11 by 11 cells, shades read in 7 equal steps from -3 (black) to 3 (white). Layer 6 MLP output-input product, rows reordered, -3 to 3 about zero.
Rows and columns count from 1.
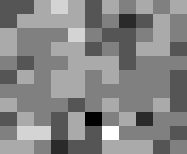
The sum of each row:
4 0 2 2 1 2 1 1 -4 5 0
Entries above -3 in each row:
11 11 11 11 11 11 11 11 10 11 11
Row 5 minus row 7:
0 -1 0 -1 0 1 1 -1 0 0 1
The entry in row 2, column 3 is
1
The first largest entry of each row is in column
4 2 5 1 5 2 4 1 2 7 1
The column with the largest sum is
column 5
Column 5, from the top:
1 1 2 1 1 1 1 -1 1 1 -1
